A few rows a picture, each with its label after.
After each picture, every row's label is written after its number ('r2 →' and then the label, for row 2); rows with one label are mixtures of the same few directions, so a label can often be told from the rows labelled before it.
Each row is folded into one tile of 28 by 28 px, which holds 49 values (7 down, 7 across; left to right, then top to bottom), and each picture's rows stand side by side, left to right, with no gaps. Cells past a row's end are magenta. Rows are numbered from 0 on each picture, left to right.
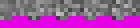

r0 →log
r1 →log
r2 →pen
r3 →pen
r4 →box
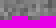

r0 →pen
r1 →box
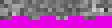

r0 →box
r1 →box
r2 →log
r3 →box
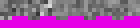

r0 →log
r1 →box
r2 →box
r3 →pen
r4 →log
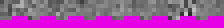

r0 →box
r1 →box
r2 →pen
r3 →box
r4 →box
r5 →log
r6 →log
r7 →box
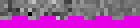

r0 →box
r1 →pen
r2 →log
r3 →log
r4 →box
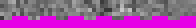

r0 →log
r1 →log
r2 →log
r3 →log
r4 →box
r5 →pen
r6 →pen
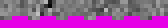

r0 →box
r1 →box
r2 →pen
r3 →box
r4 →log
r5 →log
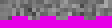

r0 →log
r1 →pen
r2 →pen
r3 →box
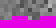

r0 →box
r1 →box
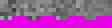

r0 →log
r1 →log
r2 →box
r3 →pen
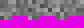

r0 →log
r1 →box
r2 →pen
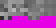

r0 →log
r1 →log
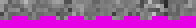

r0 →pen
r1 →pen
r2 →log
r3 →log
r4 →pen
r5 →pen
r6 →box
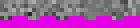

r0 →log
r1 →pen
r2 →log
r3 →box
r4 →log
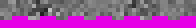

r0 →log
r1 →box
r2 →pen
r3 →pen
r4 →box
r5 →box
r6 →log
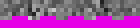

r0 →box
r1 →pen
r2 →log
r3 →log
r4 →box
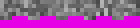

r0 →pen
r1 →box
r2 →box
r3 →log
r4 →pen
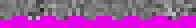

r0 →log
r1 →log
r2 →log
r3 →pen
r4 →log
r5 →pen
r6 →pen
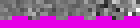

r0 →log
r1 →pen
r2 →box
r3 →box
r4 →log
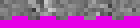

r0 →box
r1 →log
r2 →box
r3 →pen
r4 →box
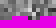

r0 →log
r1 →pen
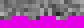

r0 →pen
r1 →log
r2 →pen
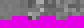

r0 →box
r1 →log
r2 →box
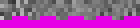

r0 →log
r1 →pen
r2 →log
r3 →log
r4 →log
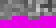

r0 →pen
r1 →box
